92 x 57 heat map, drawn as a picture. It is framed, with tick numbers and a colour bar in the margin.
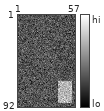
Histogram: skewed, a long tail of high values. Ninth with the highest average: bottom right. Mirror symmetry: none. Odd patch: higher, in the bottom right.
